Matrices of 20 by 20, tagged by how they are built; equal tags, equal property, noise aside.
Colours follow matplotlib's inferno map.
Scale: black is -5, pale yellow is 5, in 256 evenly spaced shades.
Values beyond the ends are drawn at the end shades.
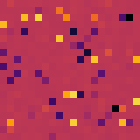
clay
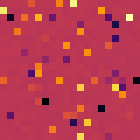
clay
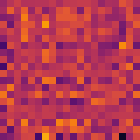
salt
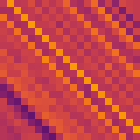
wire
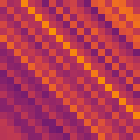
wire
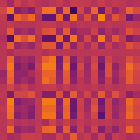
salt
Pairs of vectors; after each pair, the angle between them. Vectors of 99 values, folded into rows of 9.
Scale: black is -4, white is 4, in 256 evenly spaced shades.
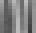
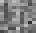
partly aligned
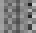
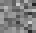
orthogonal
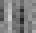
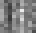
nearly opposite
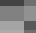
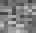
partly aligned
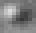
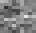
partly opposed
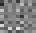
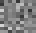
nearly parallel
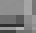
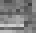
nearly opposite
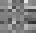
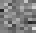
partly aligned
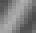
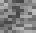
partly opposed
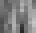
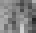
nearly opposite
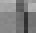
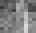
nearly opposite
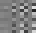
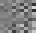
nearly parallel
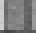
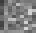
partly opposed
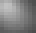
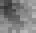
nearly opposite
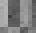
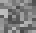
partly aligned
